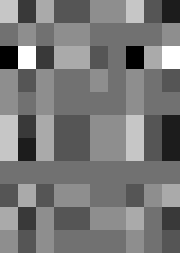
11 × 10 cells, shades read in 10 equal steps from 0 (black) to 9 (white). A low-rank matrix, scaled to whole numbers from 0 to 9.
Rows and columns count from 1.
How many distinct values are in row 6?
6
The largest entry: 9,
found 2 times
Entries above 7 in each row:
0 0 2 0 0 0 0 0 0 0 0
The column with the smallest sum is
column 10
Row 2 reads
4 5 4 5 5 4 4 4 4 5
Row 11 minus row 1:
-2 1 -1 1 1 -1 -1 -2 1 2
